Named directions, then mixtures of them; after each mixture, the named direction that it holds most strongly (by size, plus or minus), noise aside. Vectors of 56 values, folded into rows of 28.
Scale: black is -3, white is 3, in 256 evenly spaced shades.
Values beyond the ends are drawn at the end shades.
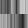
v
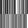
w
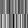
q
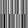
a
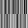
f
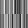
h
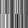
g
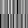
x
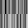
f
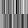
w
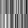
g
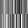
h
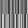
q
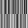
f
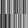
g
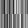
h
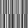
a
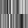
v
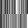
w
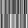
f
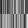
w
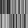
q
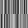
f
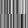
x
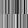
f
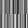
f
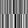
a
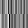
x
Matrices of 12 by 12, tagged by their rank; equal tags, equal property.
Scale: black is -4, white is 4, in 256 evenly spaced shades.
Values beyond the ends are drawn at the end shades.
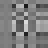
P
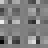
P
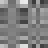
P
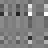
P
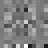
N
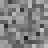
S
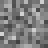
S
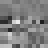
N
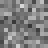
S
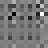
N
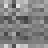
N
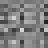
N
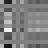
P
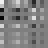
P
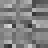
N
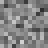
S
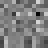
N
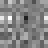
N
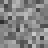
S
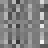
N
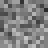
S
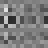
N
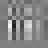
P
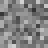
S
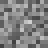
S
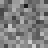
S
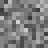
S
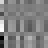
P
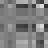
P
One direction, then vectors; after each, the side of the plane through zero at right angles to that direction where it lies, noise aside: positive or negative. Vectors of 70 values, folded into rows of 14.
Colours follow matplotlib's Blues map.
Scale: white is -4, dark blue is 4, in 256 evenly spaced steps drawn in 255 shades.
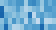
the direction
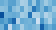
positive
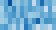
negative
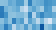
positive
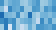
positive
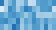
negative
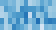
negative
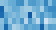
positive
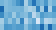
positive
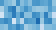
negative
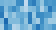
positive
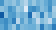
positive
